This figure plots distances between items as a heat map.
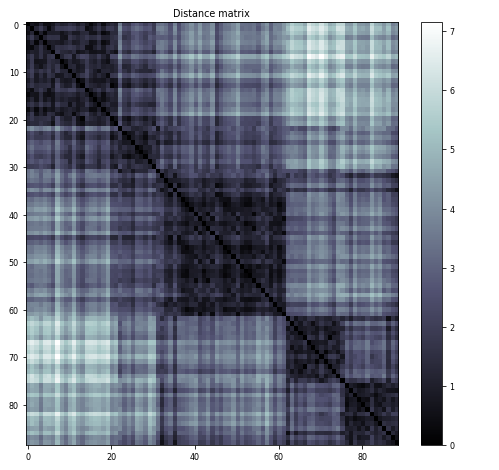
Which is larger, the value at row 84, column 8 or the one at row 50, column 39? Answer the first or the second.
the first
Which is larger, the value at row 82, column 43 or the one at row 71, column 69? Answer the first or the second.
the first
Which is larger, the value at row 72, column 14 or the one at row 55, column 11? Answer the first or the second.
the first
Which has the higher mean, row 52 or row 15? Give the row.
15
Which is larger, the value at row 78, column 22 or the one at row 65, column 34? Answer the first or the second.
the first
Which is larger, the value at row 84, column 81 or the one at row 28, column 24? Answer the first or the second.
the first
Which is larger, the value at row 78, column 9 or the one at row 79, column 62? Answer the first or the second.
the first
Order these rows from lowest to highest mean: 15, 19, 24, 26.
24, 26, 15, 19
